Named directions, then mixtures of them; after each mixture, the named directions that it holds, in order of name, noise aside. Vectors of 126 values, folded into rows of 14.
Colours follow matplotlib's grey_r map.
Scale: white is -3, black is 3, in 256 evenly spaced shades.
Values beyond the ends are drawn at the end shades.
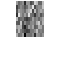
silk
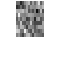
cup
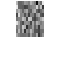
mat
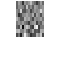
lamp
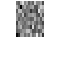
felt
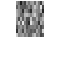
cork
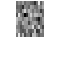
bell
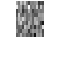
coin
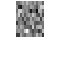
cup, felt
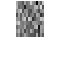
lamp, mat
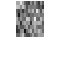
cup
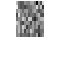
mat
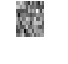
cup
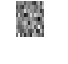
bell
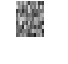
coin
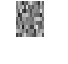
bell, lamp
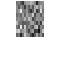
cup, lamp, mat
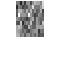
cup, silk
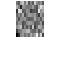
felt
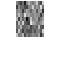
cork, silk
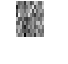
silk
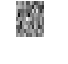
cup, felt, silk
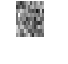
cup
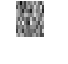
cork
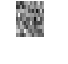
cup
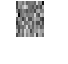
mat, silk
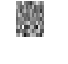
lamp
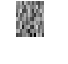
coin, lamp, silk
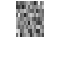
bell, cup, lamp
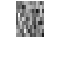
coin, cup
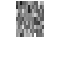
coin, cup, silk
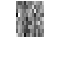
mat, silk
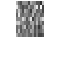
coin, cork, mat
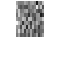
mat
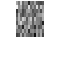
coin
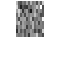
cork, felt, mat
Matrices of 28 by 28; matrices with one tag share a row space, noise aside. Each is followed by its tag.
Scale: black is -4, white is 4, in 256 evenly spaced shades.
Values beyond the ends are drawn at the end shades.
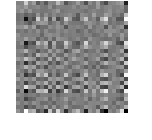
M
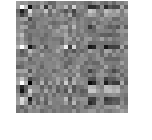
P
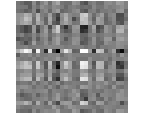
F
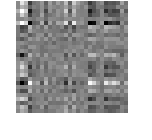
P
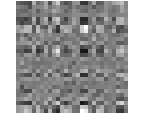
F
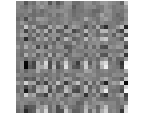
M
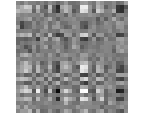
F
